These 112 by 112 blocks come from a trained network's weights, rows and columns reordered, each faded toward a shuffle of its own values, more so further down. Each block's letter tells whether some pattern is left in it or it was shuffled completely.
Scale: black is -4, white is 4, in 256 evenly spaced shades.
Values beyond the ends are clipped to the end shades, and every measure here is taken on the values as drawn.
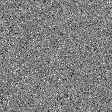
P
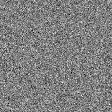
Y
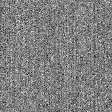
Y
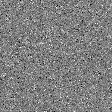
P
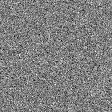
P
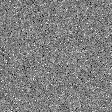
P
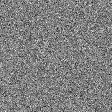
P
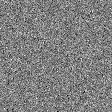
P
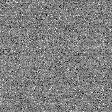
Y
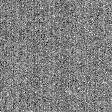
Y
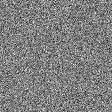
Y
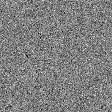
P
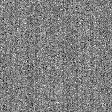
Y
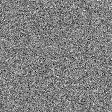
P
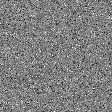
P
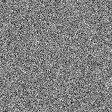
Y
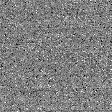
Y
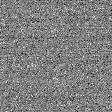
Y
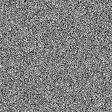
P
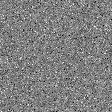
P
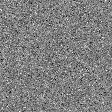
P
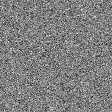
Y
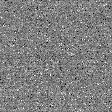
Y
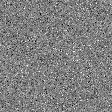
P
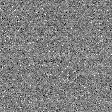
Y
